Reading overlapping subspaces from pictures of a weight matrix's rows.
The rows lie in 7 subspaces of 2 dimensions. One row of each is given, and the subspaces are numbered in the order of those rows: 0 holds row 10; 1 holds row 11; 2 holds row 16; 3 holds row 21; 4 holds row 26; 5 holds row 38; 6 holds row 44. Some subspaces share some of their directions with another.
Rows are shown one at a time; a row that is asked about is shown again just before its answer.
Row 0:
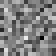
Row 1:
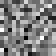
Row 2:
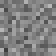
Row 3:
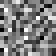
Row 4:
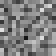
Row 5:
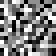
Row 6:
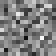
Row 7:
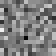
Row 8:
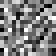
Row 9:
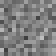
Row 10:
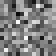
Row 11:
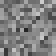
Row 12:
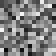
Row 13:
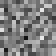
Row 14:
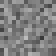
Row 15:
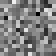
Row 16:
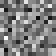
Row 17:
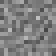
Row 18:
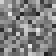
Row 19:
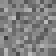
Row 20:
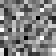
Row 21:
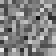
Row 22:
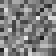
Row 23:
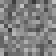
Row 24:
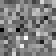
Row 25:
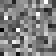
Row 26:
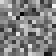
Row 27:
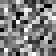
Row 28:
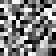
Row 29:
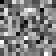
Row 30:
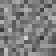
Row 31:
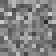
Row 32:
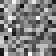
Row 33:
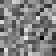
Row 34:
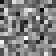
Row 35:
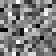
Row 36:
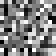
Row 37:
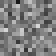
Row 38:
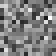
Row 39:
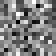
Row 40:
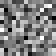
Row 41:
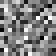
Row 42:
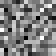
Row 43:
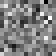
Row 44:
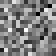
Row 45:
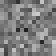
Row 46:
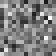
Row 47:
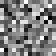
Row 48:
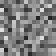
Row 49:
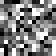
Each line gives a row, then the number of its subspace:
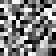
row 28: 6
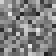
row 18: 4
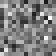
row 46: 5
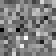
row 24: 1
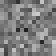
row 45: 1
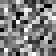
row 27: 0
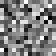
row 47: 5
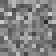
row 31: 2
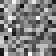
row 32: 0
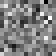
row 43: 5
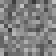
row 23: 0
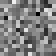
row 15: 6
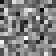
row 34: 4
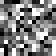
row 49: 1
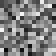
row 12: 4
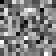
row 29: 4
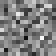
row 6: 0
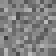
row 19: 2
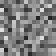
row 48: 2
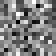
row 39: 0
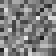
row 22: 3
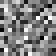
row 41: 5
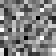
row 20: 6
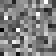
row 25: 6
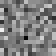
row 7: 1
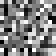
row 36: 3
